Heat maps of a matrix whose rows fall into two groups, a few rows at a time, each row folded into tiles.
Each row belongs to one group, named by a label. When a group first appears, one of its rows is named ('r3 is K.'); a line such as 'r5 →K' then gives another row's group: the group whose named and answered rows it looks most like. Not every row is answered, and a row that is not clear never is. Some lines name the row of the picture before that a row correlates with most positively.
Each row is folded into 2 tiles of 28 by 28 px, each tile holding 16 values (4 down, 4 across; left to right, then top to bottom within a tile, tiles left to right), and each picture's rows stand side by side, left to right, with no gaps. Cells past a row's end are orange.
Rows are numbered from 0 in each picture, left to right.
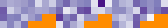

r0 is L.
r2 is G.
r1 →L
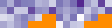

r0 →G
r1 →L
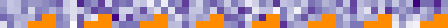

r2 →L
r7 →L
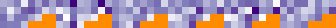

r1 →L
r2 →G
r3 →G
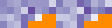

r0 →G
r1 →G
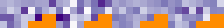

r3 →G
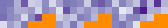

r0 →L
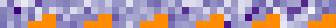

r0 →G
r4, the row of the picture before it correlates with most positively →2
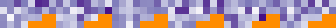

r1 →G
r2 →G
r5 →L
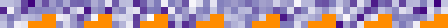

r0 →L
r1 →G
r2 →G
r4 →G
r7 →L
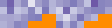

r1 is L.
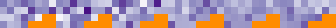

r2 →L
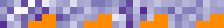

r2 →G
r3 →L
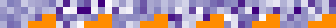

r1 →L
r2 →L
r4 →G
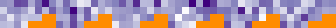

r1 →G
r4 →G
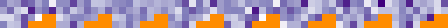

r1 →G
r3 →L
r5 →L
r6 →L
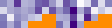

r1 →G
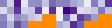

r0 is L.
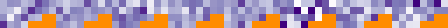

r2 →L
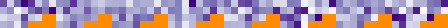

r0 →G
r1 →G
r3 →L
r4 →G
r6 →G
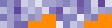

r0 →L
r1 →L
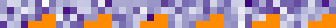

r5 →L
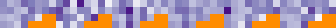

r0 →G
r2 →G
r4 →G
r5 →G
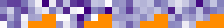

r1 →G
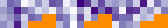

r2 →L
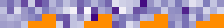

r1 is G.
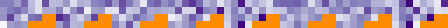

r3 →G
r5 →L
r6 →G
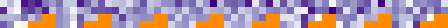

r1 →G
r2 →L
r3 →L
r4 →L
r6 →L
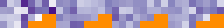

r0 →G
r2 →L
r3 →G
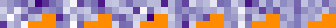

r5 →L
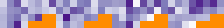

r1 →L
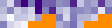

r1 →L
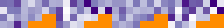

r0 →L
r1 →L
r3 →L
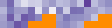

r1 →L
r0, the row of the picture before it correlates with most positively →2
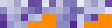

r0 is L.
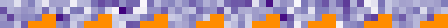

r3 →G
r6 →L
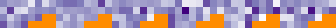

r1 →L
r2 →G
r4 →G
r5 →G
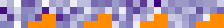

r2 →L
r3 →G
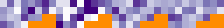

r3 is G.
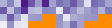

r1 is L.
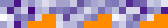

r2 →G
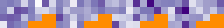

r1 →G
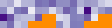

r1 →G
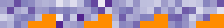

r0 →G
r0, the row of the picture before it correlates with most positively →1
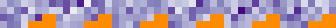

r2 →G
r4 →L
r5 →L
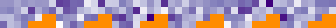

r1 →L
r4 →L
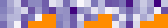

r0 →G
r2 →L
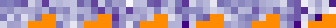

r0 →L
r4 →G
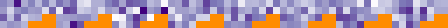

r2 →G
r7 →G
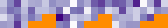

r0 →G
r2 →L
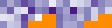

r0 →G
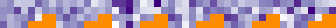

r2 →L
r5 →G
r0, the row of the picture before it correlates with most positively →1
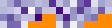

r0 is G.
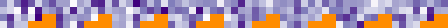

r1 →G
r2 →G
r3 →G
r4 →G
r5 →L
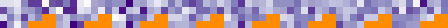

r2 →G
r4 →G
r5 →G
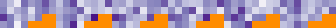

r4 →L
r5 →L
